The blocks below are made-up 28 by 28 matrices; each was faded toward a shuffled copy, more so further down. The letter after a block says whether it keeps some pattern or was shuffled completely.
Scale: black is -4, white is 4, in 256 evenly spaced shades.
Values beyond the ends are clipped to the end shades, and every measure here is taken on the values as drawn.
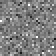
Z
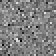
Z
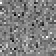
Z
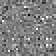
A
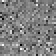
A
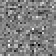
A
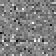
A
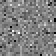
A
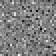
Z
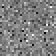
Z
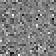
A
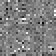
A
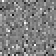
A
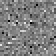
A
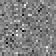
A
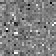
A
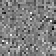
Z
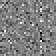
A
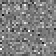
A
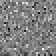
A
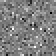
Z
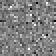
A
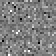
Z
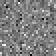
Z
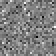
A
